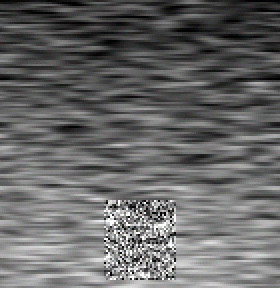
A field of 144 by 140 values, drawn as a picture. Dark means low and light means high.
Overall the values sit about 40% of the way up the scale. There is an overall slope up to the bottom. An odd patch, rougher than its surroundings, sits in the bottom middle. The bottom middle is the roughest part.
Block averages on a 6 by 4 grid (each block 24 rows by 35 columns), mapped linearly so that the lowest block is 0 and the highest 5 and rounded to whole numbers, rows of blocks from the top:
1 0 0 0 | 1 1 2 1 | 2 2 2 2 | 3 3 3 3 | 4 4 4 4 | 5 5 5 5
